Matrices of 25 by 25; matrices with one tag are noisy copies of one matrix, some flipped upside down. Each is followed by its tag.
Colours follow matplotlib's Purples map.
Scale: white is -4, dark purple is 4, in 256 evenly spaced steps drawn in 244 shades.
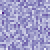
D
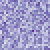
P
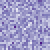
D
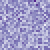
P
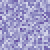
P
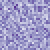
P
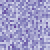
D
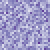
P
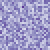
P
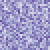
P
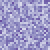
P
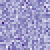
D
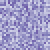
D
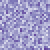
P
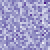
P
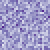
P
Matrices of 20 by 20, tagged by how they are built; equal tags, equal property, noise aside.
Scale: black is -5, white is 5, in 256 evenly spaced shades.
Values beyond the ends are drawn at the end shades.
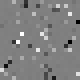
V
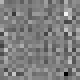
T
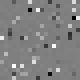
V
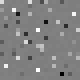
V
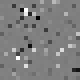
V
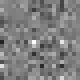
T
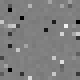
V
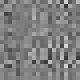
T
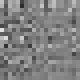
T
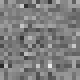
T
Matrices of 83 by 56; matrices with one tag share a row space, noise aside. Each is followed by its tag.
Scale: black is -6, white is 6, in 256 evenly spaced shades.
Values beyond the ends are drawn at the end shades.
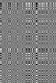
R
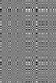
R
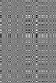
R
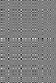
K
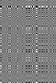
R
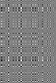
K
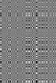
R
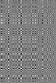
K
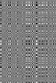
R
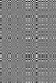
R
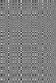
K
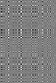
K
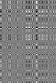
R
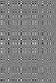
K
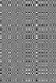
R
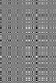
R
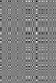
R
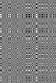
R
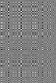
K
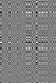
R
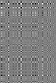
K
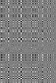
K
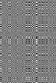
R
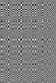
K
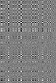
K
